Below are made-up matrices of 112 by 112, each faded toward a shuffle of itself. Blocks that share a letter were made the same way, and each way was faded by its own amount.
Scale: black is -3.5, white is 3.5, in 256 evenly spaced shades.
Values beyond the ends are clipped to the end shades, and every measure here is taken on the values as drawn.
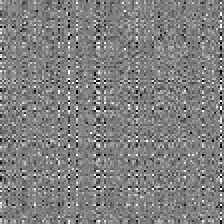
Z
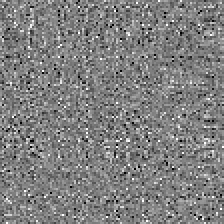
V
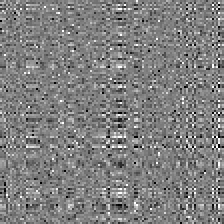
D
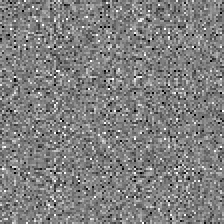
V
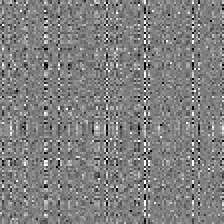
Z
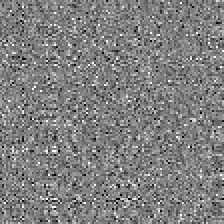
V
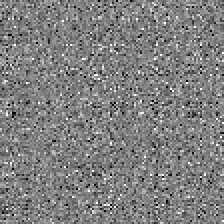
V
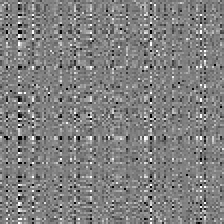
Z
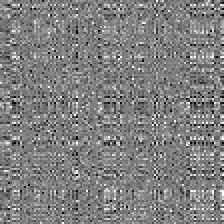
D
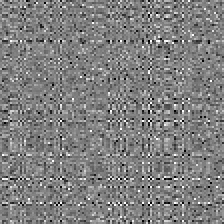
D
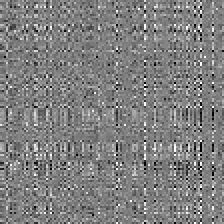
Z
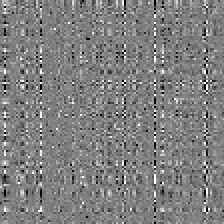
Z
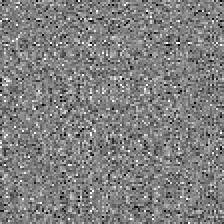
V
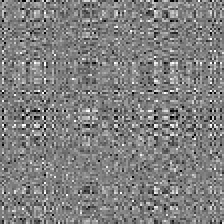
D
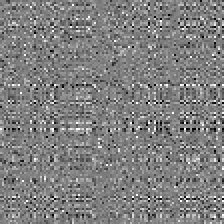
D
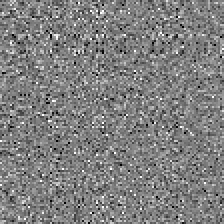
V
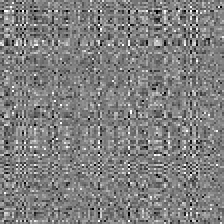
D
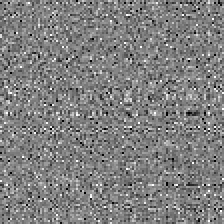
V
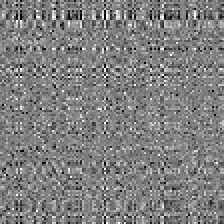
D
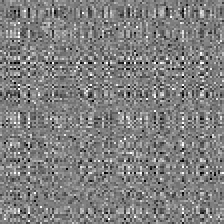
D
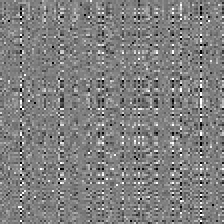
Z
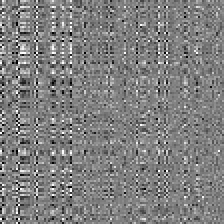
Z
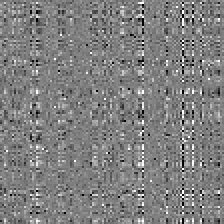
Z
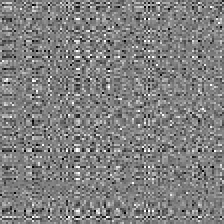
D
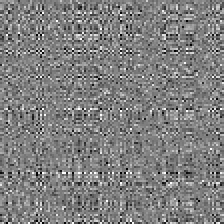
D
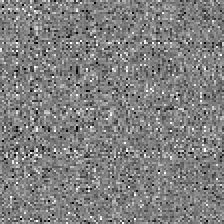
V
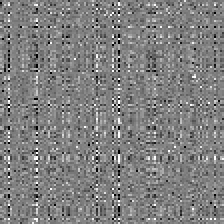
Z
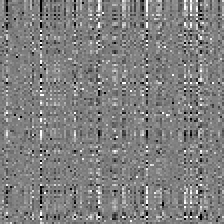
Z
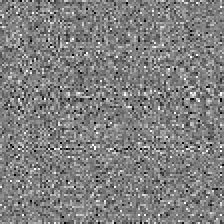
V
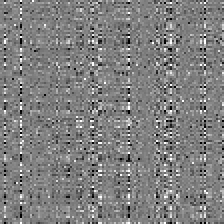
Z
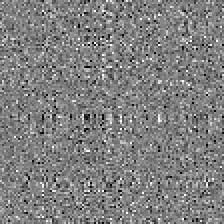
V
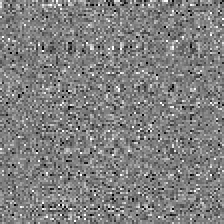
V
